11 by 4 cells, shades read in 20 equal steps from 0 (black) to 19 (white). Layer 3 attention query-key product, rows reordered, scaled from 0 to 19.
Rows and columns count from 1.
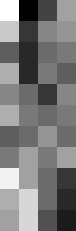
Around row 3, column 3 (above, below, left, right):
10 9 3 9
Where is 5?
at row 1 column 3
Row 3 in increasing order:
3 7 8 9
